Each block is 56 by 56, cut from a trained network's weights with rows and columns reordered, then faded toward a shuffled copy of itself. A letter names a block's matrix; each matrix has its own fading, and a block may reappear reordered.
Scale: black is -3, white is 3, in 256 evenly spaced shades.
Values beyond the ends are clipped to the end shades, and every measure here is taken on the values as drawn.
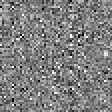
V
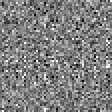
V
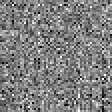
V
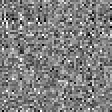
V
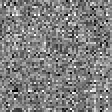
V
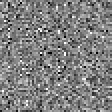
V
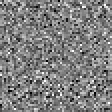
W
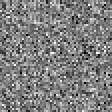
W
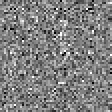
V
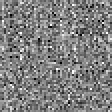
W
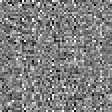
V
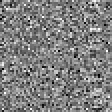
W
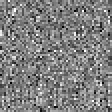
V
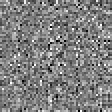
V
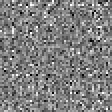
V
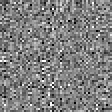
V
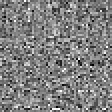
W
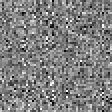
V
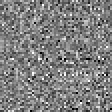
V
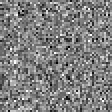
W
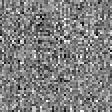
W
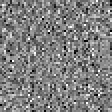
W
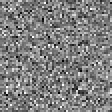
W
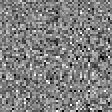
V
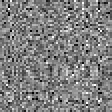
V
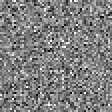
W
